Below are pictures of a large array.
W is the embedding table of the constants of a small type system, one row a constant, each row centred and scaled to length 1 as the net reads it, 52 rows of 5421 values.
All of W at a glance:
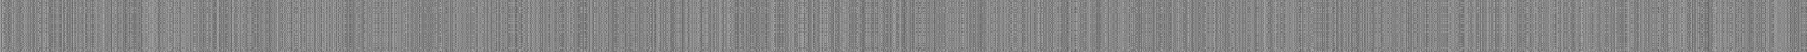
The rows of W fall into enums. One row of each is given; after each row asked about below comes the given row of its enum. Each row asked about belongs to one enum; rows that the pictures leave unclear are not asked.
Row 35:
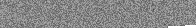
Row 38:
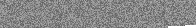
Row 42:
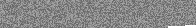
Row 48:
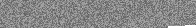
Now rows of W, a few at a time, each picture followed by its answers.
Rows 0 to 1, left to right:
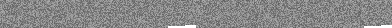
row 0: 42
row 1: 38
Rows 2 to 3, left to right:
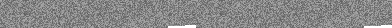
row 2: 48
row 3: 48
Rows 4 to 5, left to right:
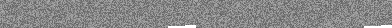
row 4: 42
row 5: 48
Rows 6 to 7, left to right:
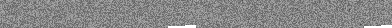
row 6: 42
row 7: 35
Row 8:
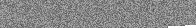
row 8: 35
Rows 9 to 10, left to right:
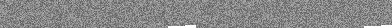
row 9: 38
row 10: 42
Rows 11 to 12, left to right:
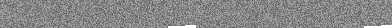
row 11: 35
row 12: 38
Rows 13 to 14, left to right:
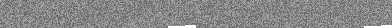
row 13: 48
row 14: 42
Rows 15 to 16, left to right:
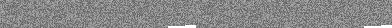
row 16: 42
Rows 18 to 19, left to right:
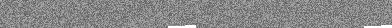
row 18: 48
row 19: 42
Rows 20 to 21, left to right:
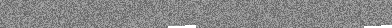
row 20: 48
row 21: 38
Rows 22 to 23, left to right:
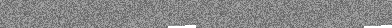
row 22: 48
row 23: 48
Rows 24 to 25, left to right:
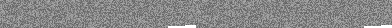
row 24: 42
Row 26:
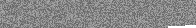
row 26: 42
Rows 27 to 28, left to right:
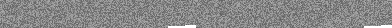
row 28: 48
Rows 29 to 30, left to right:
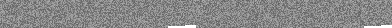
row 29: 42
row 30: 38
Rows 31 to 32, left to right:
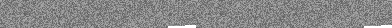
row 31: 48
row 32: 48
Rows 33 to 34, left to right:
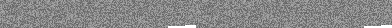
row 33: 42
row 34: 42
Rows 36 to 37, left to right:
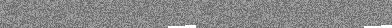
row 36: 42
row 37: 42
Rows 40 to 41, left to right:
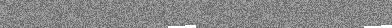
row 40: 38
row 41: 42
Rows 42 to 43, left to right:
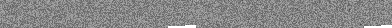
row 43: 35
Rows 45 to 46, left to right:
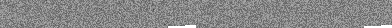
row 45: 35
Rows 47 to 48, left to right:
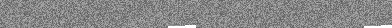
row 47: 48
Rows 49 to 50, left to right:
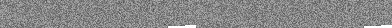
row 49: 35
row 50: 35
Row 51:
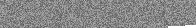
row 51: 38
